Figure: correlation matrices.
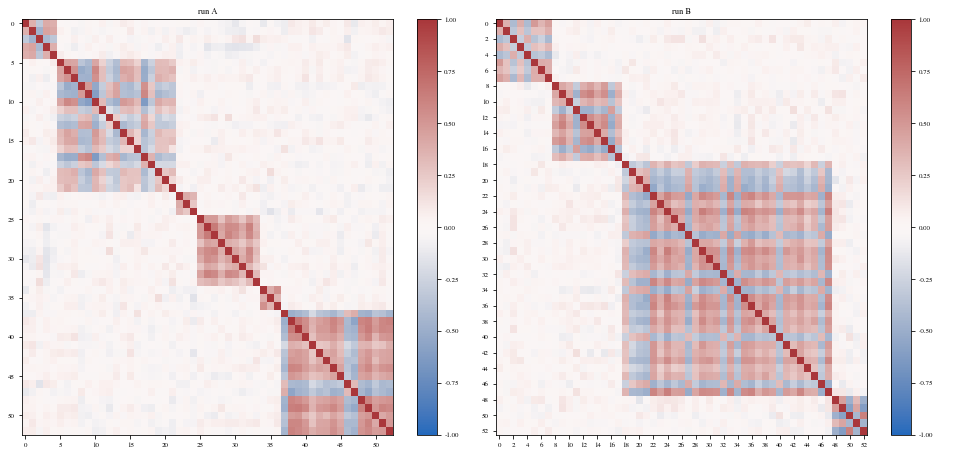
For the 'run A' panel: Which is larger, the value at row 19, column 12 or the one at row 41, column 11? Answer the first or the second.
the second
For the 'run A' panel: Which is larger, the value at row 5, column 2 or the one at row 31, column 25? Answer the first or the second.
the second
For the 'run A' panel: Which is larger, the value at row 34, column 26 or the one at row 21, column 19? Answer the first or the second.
the second
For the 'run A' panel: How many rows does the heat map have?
53
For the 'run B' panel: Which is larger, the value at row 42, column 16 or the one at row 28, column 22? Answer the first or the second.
the second
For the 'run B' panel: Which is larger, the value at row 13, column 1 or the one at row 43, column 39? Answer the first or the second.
the second
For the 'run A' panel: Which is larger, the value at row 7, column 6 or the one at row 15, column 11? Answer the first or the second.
the first
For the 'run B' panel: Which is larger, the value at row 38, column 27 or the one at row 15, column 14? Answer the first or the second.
the second
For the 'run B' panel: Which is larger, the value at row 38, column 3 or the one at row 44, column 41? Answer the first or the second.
the second
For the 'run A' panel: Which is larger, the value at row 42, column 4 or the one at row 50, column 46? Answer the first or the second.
the first
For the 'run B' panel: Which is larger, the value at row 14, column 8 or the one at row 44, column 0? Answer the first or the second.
the first
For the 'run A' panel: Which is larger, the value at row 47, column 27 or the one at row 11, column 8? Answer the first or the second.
the first
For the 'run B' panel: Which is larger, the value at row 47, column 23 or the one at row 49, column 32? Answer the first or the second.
the first
